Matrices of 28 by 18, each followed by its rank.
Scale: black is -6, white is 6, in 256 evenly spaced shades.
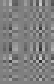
one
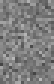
full rank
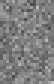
full rank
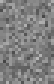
full rank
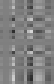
one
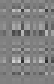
one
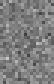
full rank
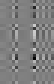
one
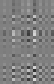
one
